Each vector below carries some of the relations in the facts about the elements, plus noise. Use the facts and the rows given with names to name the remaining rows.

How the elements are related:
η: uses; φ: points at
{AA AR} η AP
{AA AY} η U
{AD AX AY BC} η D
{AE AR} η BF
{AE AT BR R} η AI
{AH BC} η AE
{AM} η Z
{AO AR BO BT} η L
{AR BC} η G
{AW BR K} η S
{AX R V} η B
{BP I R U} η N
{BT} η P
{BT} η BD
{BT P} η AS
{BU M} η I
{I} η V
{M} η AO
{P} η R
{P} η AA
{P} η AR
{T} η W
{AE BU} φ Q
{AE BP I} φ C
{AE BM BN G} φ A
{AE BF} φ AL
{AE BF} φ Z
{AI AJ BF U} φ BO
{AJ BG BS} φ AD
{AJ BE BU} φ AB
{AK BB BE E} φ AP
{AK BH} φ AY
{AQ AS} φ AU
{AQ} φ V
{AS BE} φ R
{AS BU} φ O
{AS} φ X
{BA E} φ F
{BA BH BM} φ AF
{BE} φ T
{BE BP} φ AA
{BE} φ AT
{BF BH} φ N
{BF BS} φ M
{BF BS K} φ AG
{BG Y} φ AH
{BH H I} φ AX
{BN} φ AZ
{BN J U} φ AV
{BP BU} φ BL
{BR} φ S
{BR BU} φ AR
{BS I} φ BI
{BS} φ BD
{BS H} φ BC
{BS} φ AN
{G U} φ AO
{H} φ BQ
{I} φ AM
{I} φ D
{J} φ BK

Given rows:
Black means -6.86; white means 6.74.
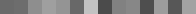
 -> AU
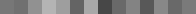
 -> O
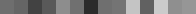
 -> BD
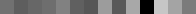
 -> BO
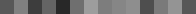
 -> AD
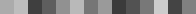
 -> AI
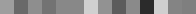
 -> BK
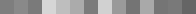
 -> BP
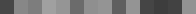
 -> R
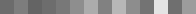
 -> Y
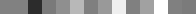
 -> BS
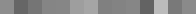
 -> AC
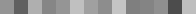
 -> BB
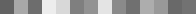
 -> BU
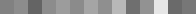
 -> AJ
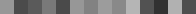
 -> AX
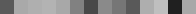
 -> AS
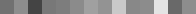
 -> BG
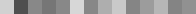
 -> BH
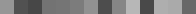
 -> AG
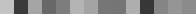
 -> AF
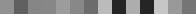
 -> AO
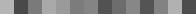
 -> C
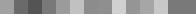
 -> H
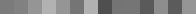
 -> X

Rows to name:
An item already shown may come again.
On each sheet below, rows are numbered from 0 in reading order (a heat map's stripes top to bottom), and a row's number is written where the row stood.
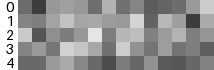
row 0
T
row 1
BE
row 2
BH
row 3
BP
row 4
AA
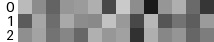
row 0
AE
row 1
V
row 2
B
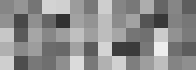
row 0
BP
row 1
AY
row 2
BM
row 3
G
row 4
BH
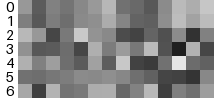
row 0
W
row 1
W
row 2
S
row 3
AX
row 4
G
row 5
AT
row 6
F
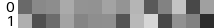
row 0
AQ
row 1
AM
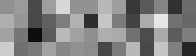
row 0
BR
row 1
BF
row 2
K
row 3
Z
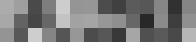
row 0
S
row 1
AW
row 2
AP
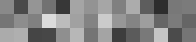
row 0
AY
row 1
BP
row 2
AI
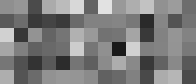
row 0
I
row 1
AH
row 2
AF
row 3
N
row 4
BC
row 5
AL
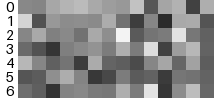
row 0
BE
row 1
A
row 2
U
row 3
M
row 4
D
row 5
AR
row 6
M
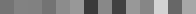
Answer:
L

